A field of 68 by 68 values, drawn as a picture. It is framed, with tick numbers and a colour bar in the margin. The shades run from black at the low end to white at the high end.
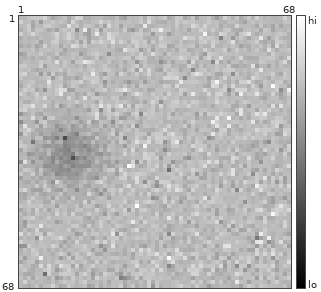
Odd rows or columns: none. Ninth with the lowest average: middle left. Histogram: heavy tails on both sides. Average level on the scale: 70%. Mirror symmetry: none. Stripes: none. Dips: one, in the middle left.
